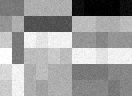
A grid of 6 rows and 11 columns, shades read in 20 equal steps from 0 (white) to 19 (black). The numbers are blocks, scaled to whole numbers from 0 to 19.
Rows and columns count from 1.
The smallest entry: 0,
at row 4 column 1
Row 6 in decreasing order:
10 9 9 9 9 7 6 6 6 4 1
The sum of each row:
137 93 60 35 75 76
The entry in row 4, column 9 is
2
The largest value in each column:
10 10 13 13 13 13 18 19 19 19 18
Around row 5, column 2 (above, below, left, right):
10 1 3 6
